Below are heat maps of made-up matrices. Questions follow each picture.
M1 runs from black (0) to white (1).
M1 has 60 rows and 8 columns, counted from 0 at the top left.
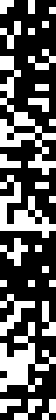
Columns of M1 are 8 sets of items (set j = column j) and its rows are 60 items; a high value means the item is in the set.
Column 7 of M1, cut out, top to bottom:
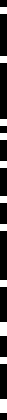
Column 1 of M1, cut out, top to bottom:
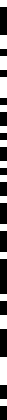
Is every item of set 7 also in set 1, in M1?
no
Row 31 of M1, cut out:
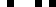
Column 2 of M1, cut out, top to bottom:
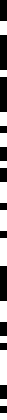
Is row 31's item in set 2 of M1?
yes
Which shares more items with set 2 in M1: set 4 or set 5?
set 4
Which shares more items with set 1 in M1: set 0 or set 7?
set 0
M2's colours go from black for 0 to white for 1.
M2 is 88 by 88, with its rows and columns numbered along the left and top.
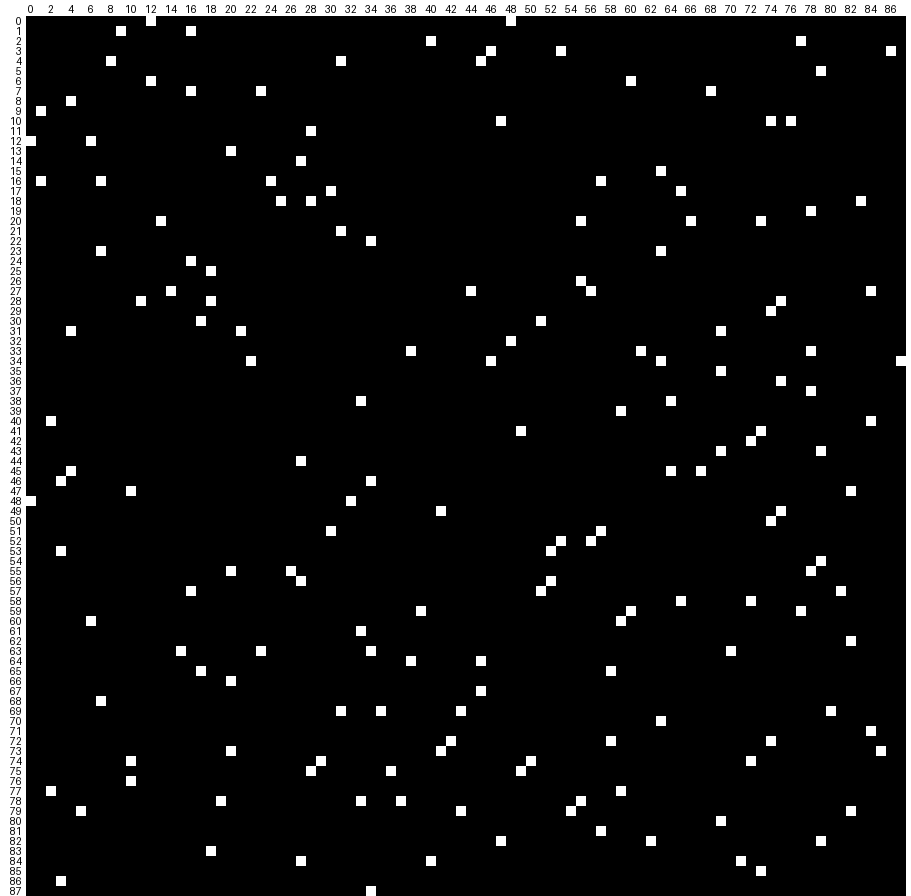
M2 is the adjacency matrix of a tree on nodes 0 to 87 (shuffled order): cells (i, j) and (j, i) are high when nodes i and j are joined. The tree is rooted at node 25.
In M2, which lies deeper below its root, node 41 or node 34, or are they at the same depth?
node 34
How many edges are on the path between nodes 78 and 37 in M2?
1
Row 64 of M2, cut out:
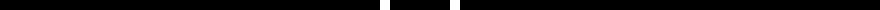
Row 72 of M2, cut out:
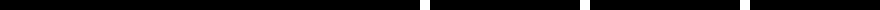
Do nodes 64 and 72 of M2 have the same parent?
no
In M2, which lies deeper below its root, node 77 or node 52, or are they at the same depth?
node 77
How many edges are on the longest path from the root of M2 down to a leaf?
51
